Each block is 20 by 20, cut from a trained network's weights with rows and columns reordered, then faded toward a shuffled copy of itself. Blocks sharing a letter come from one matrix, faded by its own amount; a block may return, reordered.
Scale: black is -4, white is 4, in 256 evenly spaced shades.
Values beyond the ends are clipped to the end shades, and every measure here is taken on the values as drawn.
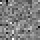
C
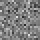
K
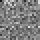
K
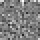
C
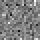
C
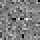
C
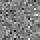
C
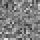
K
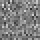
K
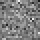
C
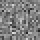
K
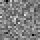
C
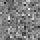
C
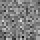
K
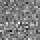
C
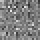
K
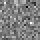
C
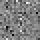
C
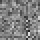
K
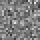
K
